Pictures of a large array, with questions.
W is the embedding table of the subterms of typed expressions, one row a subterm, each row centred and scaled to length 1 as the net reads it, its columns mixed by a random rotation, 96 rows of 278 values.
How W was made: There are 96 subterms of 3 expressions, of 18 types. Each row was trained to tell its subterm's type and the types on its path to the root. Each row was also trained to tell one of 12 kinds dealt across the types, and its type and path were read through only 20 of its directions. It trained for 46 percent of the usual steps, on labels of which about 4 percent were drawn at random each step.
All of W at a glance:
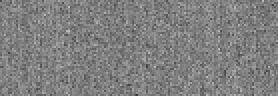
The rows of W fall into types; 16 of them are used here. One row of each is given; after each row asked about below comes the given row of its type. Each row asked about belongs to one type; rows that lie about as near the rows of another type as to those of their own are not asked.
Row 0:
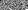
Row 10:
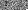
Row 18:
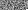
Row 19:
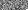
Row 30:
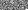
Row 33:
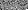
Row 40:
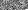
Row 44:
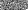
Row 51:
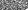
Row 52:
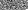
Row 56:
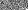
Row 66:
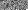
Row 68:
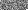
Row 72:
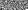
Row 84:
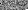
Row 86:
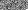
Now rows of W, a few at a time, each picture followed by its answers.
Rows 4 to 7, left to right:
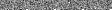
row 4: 18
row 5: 84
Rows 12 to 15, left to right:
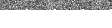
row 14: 52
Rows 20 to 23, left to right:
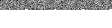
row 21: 19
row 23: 30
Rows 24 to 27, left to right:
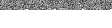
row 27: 84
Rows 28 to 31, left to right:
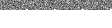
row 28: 40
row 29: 66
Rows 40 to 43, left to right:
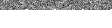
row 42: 66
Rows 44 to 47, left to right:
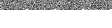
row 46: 44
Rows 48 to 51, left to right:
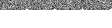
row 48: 30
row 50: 30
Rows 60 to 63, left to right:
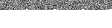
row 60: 72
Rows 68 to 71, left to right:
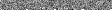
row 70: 86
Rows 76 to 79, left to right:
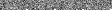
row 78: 40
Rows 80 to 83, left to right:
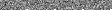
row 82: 86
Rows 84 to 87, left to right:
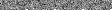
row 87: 84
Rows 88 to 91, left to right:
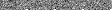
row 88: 52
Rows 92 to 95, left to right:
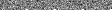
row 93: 52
